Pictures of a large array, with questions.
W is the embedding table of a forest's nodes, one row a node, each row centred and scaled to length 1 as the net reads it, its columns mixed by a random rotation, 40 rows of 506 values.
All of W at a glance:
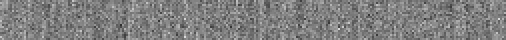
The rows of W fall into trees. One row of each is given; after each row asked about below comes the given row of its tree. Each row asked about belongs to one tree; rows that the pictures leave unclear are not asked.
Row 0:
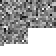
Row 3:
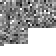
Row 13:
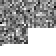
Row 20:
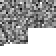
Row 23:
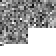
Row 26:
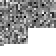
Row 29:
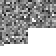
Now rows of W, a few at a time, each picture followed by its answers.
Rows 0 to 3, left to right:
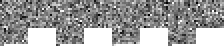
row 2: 0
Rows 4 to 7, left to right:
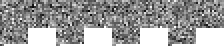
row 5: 23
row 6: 23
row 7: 3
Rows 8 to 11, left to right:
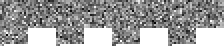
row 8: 29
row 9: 23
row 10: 20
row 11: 23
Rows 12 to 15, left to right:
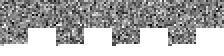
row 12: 0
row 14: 3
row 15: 23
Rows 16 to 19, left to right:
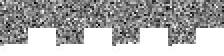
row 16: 26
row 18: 0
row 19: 0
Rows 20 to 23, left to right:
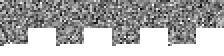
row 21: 29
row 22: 29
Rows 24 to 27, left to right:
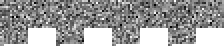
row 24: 26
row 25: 20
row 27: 26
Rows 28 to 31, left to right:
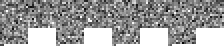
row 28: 23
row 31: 29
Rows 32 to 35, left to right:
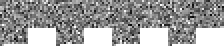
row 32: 13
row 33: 20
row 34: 13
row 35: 0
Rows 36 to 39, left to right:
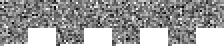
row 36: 0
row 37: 20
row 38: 13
